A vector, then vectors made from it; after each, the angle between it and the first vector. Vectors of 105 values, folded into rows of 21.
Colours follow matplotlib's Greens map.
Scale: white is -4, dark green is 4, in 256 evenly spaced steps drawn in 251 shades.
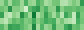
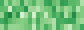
nearly opposite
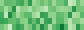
orthogonal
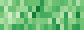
partly aligned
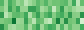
orthogonal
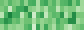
nearly opposite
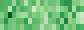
partly opposed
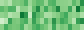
partly aligned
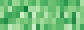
nearly opposite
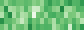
partly opposed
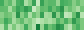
partly opposed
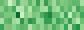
orthogonal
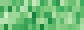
partly aligned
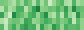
partly aligned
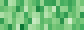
orthogonal
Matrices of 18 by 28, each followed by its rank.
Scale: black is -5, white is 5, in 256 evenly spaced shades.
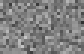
full rank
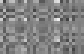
two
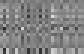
two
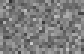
full rank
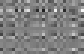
two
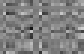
two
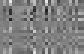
two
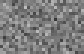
full rank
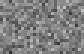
full rank
